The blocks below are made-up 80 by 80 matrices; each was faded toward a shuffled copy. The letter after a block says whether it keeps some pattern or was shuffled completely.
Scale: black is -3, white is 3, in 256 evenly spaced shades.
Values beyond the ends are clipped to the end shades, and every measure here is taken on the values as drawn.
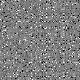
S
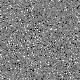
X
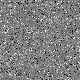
X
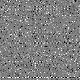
S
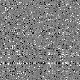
S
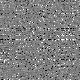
S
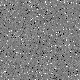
X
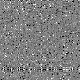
S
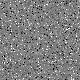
X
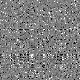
S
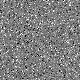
X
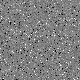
X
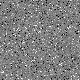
X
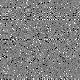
S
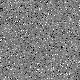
X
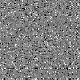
S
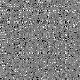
S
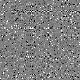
S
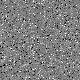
X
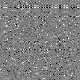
S
